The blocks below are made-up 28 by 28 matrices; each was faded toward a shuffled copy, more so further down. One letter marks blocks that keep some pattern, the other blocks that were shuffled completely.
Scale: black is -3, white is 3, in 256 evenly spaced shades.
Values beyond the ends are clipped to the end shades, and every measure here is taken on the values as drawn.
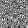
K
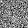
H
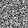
H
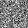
H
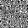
K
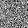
H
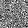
H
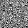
K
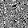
K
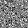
K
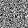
K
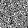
H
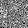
H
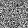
H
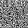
K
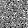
H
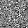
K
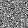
K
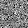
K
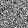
H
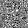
K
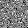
H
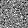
H
